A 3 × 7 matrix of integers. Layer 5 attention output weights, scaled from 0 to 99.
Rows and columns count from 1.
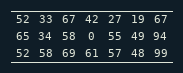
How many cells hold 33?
1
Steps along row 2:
down up down up down up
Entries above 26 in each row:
6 6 7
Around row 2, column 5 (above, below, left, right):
27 57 0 49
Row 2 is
65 34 58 0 55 49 94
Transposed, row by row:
52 65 52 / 33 34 58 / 67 58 69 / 42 0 61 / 27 55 57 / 19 49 48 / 67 94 99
